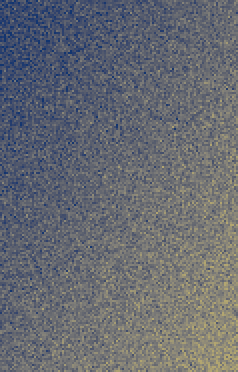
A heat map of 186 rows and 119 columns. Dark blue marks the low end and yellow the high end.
The ninth with the highest average is the bottom right. The halves do not mirror each other. There are no regular stripes. The top left is the ninth with the lowest average. The field climbs toward the bottom right. The texture is fine-grained noise.
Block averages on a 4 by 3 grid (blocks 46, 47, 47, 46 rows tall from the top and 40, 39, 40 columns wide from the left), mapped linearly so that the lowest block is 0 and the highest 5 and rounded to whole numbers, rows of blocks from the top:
012 / 123 / 234 / 345
